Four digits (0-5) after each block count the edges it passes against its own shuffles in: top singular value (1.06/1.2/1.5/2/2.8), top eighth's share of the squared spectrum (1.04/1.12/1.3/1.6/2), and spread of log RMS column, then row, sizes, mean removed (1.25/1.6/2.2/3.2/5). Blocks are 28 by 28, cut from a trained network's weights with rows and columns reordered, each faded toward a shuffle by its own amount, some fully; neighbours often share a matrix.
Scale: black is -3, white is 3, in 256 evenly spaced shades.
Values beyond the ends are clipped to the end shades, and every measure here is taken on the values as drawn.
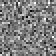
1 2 0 0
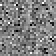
0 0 0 1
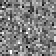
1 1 0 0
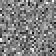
1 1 0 0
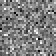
0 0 0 0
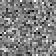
0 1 0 0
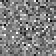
2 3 0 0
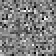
2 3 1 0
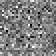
2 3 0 1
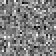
2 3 1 1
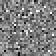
0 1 0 0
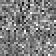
2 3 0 1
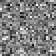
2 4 1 2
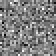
0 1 0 1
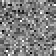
0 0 0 0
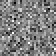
1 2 1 0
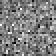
1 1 0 0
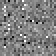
1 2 0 0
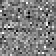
1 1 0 0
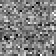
1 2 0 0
